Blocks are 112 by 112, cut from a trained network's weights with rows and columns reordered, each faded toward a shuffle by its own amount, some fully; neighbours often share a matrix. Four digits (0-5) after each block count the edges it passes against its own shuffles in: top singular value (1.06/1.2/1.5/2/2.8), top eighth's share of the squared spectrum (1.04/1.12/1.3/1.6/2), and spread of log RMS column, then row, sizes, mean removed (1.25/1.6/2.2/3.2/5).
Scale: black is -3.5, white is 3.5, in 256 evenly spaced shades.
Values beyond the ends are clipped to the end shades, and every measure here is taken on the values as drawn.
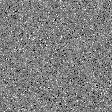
0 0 0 0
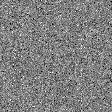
2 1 1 0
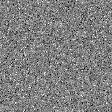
2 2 0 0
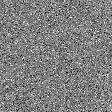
2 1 0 0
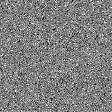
2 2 1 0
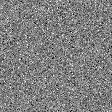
1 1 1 0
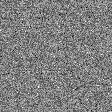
0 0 0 0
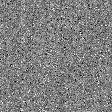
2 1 0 1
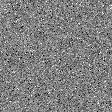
0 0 0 0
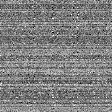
5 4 2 2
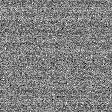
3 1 0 0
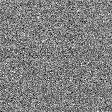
0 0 0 0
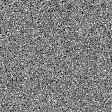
0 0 0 0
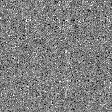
2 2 0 1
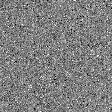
2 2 0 1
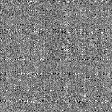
3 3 1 3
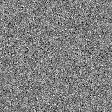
1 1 0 0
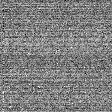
4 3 1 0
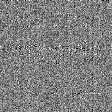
3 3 1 2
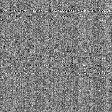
3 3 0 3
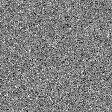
1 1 0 0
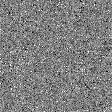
1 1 0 1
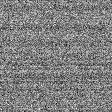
3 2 0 0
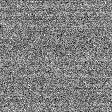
2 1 0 0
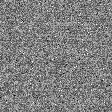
1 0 0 0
